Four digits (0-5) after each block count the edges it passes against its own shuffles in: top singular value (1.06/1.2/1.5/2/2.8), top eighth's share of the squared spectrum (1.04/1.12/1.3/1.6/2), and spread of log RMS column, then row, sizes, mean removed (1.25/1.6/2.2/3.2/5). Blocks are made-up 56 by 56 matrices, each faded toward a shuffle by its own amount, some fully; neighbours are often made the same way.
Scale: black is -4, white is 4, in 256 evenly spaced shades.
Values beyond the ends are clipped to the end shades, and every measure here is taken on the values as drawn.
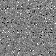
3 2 0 1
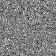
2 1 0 0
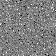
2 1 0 0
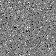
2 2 0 0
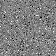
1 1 0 0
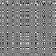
5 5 4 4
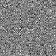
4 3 2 1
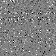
2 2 1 2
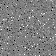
0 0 0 0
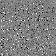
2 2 1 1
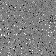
0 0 0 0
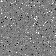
0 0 0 0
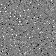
0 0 0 0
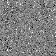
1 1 1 0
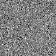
1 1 2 0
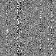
2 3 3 0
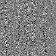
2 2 3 0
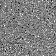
0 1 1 0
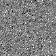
1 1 1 0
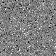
1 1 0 0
